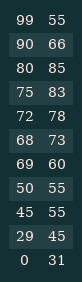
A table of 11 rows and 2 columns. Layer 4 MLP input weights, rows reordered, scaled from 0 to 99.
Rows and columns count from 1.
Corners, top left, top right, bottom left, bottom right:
99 55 0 31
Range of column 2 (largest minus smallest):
54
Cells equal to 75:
1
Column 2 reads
55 66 85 83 78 73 60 55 55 45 31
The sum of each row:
154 156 165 158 150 141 129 105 100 74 31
